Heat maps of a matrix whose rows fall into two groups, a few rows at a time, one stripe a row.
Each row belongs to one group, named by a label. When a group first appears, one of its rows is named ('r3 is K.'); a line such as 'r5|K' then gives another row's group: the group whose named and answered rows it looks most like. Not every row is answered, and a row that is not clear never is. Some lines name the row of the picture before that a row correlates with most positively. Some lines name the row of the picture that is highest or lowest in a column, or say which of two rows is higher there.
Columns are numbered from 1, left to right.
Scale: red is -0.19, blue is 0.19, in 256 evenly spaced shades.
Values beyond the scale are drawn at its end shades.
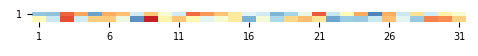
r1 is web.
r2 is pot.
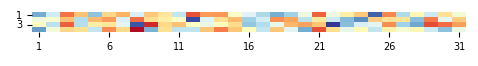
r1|web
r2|pot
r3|pot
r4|web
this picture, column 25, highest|1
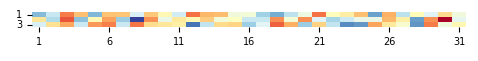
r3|pot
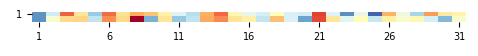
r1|web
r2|web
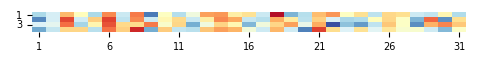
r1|web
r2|pot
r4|web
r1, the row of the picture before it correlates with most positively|2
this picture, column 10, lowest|4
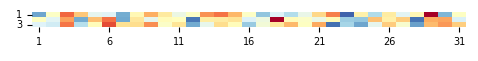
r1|web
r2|pot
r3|pot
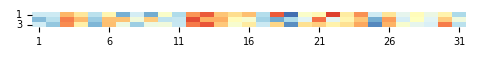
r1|web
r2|web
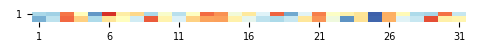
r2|web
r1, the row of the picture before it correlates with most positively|3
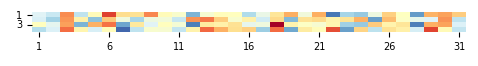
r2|web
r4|web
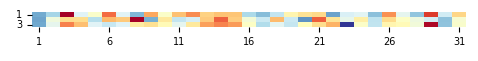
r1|pot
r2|web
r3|web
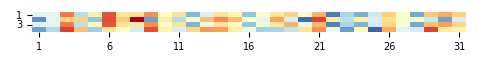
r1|pot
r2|web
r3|pot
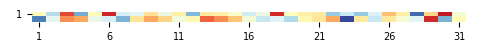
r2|web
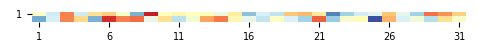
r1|pot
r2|web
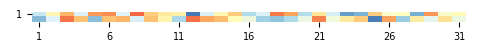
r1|pot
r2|web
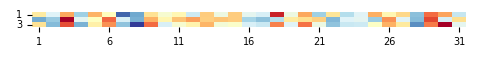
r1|pot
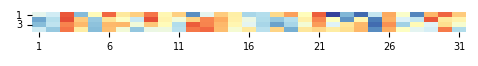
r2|web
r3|web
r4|web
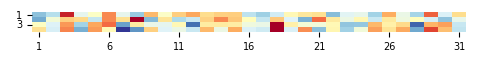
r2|web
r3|pot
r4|pot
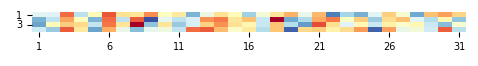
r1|pot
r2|web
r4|web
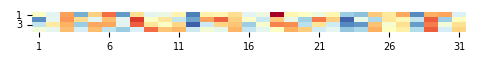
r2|web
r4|pot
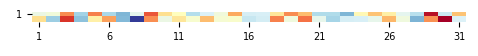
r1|pot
